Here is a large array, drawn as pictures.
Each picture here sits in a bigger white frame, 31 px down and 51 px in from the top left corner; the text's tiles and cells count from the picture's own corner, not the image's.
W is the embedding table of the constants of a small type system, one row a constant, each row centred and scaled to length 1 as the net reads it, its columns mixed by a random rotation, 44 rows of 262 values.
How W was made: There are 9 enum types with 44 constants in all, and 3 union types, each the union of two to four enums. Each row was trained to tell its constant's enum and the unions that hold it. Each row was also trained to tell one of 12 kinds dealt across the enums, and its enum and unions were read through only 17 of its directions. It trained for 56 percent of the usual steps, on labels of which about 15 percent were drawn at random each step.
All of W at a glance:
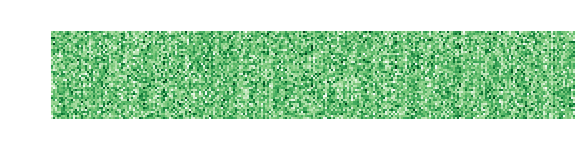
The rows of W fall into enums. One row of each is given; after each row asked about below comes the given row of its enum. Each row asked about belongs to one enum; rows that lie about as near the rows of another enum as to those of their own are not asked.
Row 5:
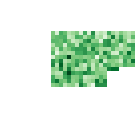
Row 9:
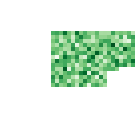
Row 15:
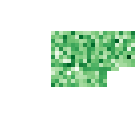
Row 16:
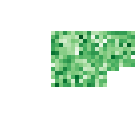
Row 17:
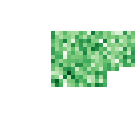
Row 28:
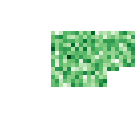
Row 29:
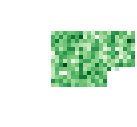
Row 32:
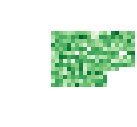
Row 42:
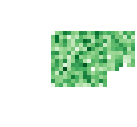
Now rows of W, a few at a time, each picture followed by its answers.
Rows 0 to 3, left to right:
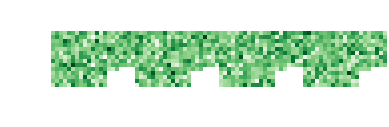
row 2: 16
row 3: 17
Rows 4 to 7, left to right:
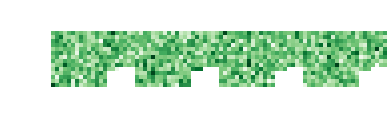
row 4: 29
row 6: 17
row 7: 42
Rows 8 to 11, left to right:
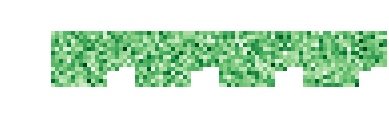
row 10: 5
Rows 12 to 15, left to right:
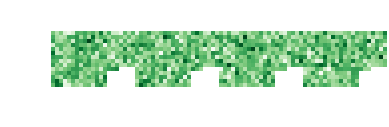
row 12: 42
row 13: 32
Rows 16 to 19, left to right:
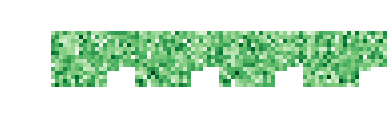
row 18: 17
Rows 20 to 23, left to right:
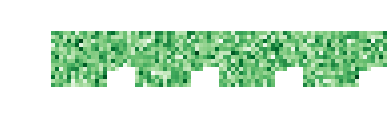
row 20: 42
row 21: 16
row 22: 28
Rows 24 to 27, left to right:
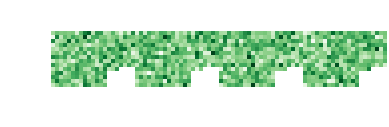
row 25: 32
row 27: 42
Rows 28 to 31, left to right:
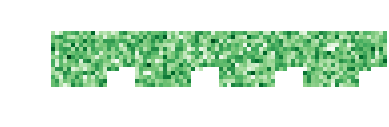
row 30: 28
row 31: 28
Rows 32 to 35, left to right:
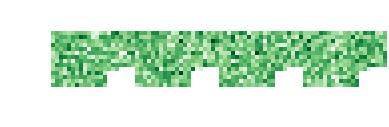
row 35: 28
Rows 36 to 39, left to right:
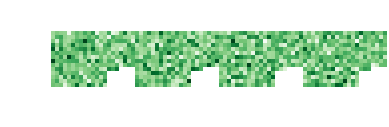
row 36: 16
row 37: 9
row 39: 16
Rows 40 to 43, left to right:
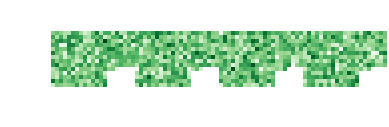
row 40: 29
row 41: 29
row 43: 32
